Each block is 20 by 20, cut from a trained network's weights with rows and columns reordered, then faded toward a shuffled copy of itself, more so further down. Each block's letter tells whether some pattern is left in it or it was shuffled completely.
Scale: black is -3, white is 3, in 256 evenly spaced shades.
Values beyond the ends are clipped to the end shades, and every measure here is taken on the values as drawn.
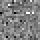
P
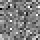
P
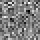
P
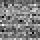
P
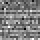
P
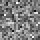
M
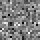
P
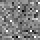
P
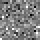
M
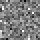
M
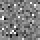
M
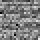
P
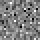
M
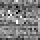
P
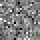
M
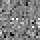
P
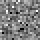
M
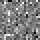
P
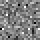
M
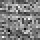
P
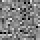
P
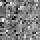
P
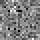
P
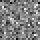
M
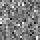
M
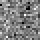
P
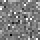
M
